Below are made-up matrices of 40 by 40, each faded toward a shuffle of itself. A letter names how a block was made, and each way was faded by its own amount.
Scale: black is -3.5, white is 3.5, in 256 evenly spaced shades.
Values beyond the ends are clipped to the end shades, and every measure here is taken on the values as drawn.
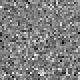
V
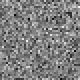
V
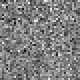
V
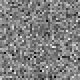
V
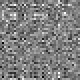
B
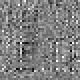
B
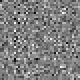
B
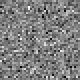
V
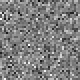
V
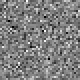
V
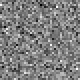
V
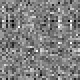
B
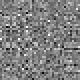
B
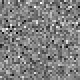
V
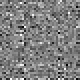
B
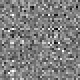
B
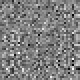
B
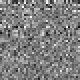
B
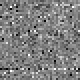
V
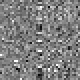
B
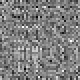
B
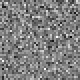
V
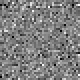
V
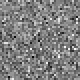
V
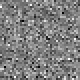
V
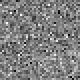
V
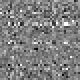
B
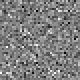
V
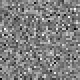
V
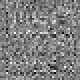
B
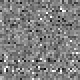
V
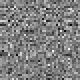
B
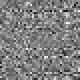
B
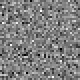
V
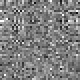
B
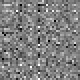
B
